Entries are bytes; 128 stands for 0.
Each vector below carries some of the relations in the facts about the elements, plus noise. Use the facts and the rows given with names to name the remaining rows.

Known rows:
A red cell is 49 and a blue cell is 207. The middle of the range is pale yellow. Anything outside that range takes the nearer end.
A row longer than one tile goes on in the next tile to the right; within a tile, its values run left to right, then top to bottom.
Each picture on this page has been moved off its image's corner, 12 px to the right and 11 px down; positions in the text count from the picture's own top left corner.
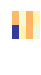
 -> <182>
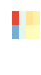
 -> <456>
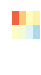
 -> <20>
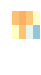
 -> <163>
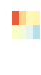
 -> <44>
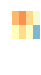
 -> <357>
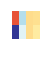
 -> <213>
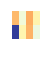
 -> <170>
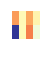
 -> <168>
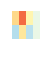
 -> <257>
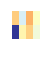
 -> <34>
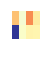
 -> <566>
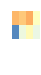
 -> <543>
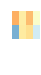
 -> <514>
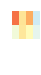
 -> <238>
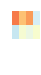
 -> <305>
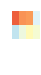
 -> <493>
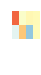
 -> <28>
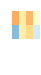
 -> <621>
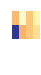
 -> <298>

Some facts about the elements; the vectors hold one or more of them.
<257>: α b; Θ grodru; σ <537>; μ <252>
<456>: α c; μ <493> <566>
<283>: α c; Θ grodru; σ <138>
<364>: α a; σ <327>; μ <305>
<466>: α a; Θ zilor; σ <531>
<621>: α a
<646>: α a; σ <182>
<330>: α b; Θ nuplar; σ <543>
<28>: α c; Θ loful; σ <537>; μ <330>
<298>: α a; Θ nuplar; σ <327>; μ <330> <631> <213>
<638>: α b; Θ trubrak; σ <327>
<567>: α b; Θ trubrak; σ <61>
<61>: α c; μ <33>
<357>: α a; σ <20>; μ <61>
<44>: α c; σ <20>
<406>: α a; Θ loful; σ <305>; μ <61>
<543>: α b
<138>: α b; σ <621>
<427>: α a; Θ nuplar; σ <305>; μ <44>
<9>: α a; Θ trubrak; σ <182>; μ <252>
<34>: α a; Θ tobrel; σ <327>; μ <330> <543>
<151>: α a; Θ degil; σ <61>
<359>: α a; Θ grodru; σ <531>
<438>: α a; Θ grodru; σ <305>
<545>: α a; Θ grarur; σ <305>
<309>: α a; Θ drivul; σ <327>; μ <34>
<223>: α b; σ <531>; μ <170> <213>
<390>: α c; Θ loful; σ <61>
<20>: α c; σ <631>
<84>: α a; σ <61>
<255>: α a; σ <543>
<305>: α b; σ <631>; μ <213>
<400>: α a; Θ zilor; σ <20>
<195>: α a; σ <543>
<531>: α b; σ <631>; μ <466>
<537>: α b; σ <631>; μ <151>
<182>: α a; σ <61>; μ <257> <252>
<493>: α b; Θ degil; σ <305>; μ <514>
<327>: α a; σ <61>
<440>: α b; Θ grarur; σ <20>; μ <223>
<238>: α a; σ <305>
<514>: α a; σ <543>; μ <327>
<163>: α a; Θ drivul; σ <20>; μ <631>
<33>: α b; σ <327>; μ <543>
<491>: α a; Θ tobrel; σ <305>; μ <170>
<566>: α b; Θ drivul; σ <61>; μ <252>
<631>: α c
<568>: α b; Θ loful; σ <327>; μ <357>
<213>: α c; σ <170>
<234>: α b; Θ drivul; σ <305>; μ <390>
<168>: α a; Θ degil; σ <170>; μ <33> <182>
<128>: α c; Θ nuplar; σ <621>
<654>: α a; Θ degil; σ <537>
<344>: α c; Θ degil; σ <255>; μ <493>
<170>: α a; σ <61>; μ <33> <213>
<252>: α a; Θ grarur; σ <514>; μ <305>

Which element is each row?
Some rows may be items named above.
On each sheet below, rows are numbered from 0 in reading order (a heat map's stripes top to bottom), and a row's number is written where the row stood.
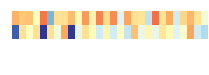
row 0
<330>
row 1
<390>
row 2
<33>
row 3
<234>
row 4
<438>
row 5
<238>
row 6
<400>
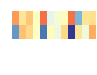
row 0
<252>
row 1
<283>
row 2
<390>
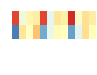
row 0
<128>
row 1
<456>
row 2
<344>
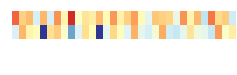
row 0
<545>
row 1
<309>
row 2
<344>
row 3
<33>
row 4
<359>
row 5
<466>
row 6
<491>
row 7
<427>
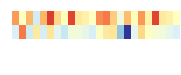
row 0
<406>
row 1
<440>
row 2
<631>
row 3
<654>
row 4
<33>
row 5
<631>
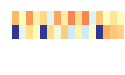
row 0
<33>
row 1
<568>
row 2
<234>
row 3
<9>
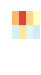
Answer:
<440>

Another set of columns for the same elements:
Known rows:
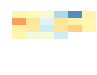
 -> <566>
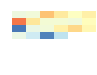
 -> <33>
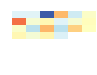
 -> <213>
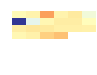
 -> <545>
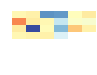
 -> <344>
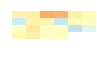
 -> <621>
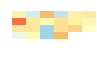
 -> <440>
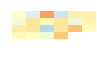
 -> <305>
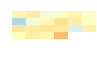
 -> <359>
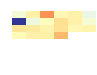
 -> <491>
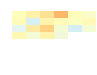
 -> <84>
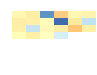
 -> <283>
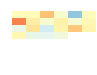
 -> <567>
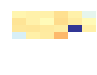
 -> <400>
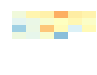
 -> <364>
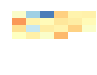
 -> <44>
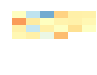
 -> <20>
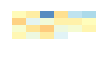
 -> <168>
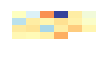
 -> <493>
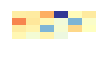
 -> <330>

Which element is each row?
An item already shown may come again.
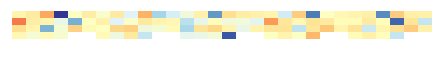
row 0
<330>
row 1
<9>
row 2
<298>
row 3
<257>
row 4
<283>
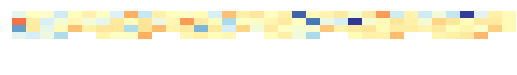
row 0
<568>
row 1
<305>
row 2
<456>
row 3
<128>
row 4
<406>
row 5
<28>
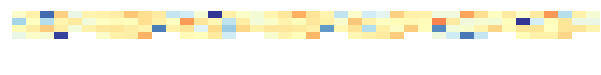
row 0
<309>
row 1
<466>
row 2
<390>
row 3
<466>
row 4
<631>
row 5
<33>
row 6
<427>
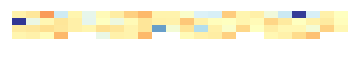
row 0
<438>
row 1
<357>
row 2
<631>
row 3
<28>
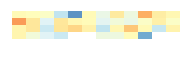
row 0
<566>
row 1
<34>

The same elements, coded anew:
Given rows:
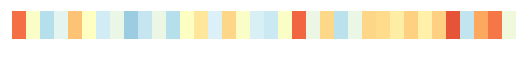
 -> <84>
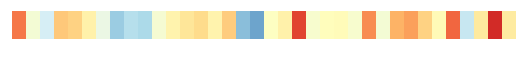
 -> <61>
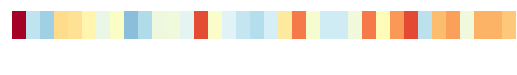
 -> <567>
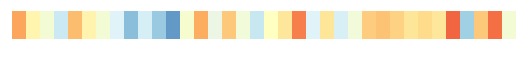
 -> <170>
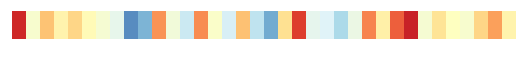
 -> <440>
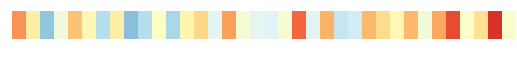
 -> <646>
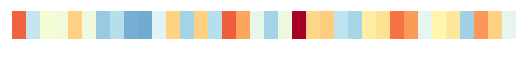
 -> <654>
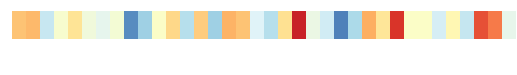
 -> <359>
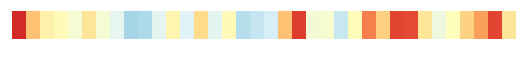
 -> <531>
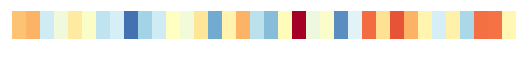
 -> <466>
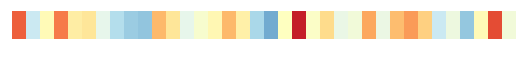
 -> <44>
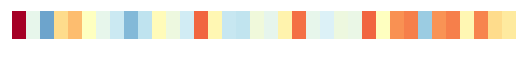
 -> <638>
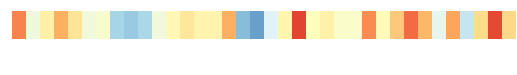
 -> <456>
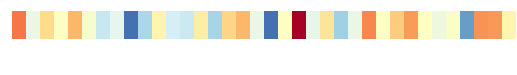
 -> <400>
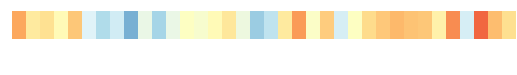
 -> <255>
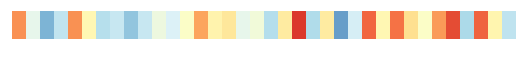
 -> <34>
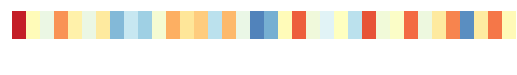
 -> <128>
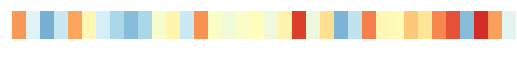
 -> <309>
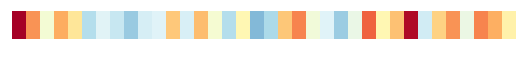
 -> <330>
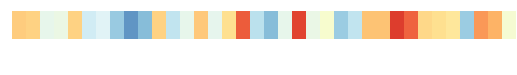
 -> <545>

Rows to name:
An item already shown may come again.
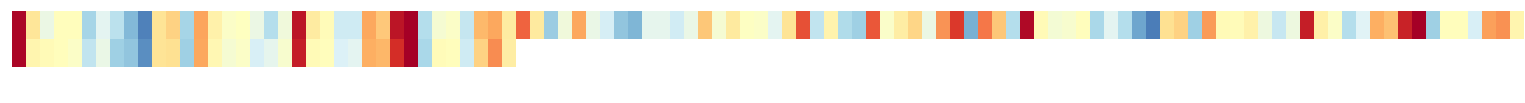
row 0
<493>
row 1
<298>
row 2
<493>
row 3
<493>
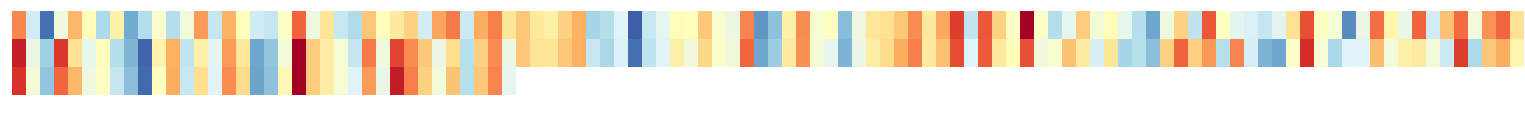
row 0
<9>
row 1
<252>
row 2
<566>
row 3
<28>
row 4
<252>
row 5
<283>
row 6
<28>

